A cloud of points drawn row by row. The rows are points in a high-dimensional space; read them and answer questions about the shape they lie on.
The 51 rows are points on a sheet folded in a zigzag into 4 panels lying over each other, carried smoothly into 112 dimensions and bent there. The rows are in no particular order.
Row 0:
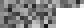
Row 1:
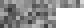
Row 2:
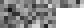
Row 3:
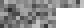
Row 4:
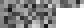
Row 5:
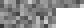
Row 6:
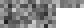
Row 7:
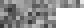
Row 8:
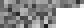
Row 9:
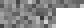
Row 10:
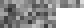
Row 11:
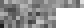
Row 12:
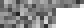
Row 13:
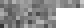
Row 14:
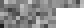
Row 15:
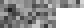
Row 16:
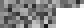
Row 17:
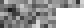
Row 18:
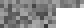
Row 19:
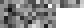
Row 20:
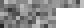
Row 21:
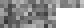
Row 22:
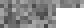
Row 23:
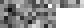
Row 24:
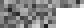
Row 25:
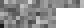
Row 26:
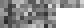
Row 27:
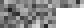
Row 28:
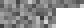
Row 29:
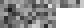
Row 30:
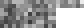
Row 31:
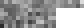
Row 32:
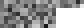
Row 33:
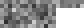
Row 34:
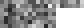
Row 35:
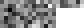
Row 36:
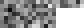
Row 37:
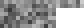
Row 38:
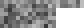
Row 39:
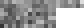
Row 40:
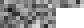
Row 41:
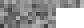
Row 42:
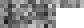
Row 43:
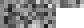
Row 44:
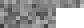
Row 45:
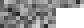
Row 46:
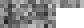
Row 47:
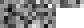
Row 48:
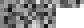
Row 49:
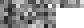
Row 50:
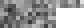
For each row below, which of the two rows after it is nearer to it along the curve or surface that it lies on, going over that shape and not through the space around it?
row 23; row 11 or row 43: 43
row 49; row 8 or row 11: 11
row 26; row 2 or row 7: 7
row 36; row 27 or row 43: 27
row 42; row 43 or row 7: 7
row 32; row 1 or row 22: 1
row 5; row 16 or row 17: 16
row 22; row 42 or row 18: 42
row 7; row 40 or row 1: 1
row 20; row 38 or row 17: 38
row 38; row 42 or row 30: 42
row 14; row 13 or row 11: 11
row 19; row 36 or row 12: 36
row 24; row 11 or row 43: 43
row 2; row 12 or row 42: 12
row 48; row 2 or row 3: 2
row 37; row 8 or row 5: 5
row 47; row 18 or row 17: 17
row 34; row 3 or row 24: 3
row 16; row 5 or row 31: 5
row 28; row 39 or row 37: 37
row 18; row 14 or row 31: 14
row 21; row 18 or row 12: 18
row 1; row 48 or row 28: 28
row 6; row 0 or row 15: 15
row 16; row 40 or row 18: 40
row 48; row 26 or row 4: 4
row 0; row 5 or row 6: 5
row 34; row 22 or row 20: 22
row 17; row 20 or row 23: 23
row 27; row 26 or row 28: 28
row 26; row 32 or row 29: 29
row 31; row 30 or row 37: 30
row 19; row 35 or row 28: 35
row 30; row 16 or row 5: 5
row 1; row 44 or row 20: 44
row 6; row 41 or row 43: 41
